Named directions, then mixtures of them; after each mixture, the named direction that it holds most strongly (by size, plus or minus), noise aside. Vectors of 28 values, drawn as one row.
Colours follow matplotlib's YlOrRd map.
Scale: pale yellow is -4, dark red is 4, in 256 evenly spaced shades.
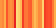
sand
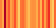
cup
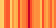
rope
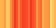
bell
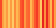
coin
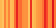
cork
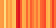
cup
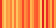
coin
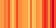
cork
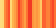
rope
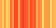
bell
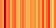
cup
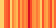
rope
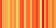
coin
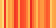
bell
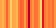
rope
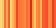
cork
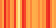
cup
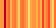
cup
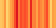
bell
